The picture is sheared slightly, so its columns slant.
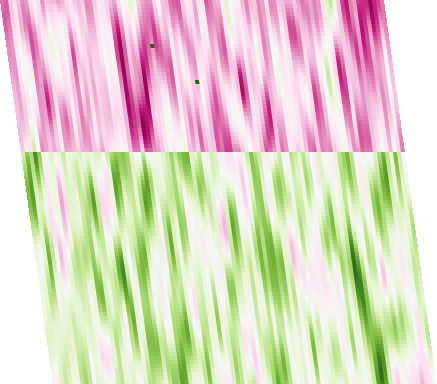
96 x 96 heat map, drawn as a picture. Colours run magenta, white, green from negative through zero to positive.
The bottom part is higher, past a seam about 40% of the way down. The grain runs up and down. Two lone cells stand out, each far higher than its neighbours. Overall the values sit about 50% of the way up the scale.
